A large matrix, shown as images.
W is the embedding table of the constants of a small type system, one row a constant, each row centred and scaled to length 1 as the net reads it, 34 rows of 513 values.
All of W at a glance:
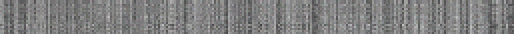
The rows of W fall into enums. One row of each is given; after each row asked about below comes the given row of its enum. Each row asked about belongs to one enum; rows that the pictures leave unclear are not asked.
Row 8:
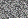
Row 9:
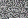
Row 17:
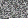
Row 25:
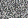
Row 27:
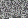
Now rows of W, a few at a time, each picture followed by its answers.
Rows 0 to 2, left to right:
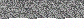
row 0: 9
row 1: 8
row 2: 8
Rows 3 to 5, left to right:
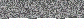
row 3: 9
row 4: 17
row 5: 27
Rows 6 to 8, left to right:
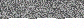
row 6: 25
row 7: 9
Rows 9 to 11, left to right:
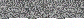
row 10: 25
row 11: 9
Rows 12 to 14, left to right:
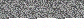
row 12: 8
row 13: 9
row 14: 8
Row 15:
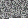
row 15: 27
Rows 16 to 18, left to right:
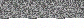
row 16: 17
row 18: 9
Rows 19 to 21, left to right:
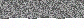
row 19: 17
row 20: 27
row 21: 8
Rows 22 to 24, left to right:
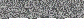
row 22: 9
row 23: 27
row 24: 25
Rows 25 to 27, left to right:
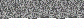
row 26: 27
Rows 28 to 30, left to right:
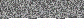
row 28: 25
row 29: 17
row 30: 27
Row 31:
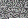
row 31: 9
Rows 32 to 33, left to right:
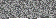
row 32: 8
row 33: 27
